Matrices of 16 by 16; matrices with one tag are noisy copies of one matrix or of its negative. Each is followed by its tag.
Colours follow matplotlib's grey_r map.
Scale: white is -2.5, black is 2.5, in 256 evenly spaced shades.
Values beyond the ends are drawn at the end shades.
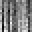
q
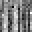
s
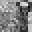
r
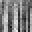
s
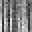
q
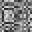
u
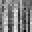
s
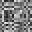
u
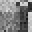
r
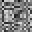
u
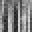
s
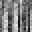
s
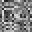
u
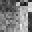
r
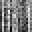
q
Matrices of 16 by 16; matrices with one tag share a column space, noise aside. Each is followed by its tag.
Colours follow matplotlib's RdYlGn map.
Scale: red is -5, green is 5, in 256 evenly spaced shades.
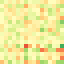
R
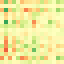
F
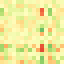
R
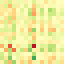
R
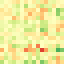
R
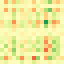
F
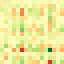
R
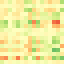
F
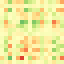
F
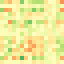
F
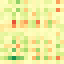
F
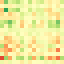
F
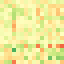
R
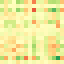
F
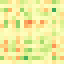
F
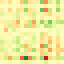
F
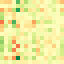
F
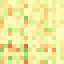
R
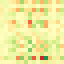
F
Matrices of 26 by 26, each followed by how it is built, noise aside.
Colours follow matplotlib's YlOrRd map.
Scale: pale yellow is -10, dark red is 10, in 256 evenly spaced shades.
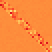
banded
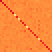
diagonal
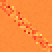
banded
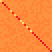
diagonal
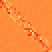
banded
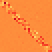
banded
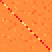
diagonal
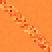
banded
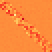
banded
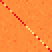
diagonal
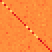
diagonal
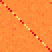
diagonal
